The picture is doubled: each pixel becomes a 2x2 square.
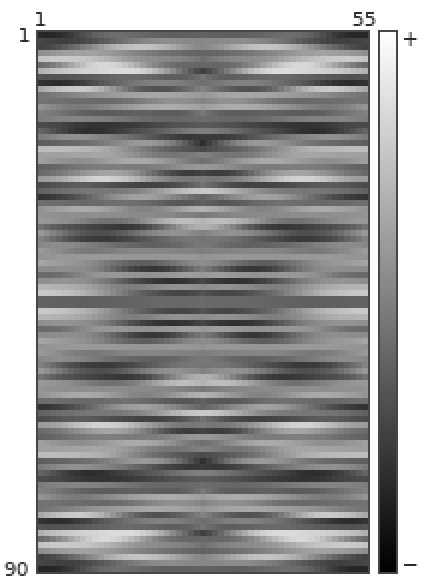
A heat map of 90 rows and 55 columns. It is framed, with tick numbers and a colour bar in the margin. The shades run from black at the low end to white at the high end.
It mirrors both left to right and top to bottom. The grain runs across in streaks. On average the colour sits 50% of the way up the scale. No overall slope runs across the table.
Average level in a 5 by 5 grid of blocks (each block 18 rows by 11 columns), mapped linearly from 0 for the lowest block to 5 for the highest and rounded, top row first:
1 2 0 2 1
2 2 2 2 2
5 0 0 0 5
2 2 2 2 2
1 2 0 2 1
